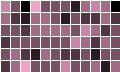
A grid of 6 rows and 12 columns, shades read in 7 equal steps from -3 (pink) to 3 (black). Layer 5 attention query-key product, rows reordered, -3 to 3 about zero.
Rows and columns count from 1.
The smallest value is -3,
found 2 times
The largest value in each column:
1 1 3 2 0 0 2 2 1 2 2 3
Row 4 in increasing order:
-2 -1 -1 0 0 0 0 0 0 0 1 1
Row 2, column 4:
-1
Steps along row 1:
up up down up same same up down down up up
